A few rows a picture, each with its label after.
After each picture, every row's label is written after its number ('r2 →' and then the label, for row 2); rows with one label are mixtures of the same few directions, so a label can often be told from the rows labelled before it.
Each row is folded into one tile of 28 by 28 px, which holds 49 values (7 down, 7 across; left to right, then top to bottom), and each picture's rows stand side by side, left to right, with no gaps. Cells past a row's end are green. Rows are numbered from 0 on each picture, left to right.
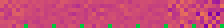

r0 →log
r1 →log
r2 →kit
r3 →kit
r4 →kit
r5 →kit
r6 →log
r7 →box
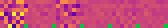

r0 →box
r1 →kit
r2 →kit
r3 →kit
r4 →box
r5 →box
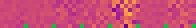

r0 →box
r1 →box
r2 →log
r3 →box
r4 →log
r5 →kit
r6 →log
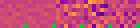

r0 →kit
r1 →kit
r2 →kit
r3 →kit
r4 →box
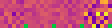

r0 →box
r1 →log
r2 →log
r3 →box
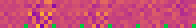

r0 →box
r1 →box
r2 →box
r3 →box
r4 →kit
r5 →log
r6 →log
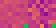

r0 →kit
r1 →log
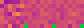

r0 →kit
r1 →log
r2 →log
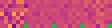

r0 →box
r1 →box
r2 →box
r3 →log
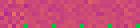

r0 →box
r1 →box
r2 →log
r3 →kit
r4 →log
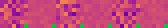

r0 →log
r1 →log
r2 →kit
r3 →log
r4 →box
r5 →log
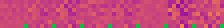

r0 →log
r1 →log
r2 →log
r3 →kit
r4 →log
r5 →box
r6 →log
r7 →box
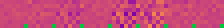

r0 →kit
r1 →kit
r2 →box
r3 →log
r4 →box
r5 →box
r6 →kit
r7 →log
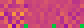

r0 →box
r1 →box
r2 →box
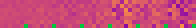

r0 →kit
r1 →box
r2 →log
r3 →box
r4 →log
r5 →log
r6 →log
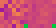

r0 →log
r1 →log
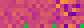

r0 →box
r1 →log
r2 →kit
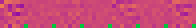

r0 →kit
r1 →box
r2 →box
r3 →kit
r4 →kit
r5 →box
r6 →kit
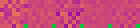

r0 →log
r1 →box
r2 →box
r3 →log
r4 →box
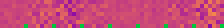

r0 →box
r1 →box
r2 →log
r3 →kit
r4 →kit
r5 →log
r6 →log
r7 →log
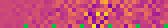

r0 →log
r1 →box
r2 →log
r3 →box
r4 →log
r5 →log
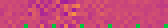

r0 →box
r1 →log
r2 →kit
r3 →log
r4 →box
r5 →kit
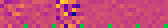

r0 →kit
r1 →kit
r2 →kit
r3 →kit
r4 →kit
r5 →box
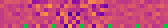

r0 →kit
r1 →kit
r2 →box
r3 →kit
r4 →kit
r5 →kit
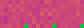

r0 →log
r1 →box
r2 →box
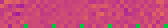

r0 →kit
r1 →log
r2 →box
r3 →kit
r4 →log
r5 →box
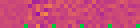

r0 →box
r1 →kit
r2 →log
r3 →log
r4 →kit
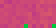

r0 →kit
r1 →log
